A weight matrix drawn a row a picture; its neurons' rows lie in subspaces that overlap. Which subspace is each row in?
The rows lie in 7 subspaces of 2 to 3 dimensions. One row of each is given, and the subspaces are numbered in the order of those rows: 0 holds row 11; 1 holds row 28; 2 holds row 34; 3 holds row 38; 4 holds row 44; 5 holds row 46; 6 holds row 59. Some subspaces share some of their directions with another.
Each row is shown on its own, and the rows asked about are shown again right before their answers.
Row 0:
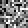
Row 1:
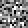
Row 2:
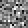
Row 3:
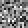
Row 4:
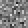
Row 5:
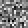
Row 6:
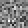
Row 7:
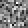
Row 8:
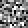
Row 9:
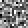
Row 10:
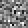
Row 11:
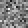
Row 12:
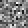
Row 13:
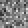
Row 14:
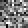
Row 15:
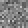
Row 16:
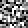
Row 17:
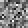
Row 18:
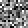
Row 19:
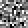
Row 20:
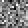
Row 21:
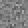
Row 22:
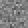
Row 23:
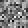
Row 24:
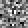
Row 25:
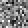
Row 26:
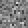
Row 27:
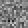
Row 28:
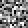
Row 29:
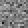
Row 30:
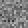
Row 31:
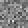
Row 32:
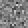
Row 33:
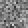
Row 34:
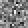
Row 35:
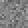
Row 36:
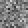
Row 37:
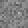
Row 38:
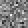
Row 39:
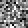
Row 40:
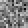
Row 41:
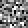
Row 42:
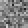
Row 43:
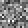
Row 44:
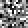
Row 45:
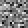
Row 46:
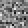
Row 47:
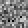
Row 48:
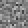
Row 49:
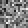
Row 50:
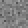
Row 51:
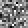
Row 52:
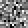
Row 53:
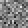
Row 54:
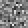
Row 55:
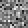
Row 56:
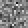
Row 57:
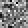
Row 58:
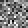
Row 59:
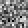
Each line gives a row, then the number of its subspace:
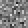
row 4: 3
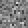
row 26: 3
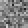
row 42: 5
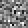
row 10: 4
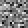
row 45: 3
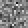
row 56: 4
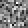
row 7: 5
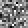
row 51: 4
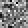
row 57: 4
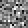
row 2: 4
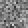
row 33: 0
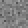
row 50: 1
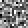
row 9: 1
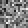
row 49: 5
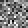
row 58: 6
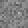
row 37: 2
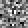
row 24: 4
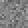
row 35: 1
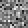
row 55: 4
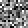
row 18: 4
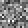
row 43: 1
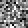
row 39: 0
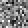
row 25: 2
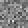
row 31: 6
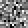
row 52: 0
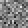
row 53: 6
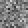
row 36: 0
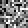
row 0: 5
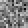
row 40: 5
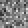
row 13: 5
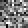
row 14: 5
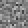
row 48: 2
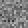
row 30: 1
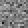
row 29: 3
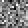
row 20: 1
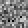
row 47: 6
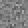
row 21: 2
